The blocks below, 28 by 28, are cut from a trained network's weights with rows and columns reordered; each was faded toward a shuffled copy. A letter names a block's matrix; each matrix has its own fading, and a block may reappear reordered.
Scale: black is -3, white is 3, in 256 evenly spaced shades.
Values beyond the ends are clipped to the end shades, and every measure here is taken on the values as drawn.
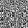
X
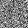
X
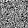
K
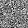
K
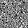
K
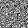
X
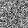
K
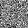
K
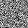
K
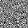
X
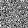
K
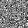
K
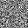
X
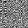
X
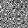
X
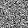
K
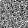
K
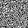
K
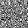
X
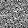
K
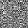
X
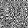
X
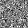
K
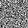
K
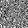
X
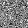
K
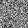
X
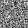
K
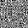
X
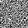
X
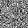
X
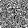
K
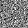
X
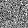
K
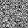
X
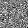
K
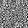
X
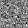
X
